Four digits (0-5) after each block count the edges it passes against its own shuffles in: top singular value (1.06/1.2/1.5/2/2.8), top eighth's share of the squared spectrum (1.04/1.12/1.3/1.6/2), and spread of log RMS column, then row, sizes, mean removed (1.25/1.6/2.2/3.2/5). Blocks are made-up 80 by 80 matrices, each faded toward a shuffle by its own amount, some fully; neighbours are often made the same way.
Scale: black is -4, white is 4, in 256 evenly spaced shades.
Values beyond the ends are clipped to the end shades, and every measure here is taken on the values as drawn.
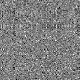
4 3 2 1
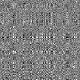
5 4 3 3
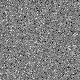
0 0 0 0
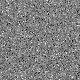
1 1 0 0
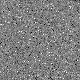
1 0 0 0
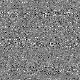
1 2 0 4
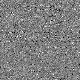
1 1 0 2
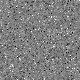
2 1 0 0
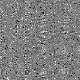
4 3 2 1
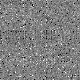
3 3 1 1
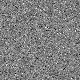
0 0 0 0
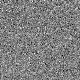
0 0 0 1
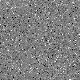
2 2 1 0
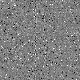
3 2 1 0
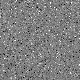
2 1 0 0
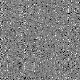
4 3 2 1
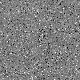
0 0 0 0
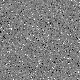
0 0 0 0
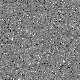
0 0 0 0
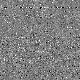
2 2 0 2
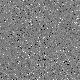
2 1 0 0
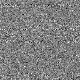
0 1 0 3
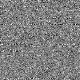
1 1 0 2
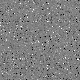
2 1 0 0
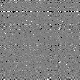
4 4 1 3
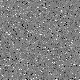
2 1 0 0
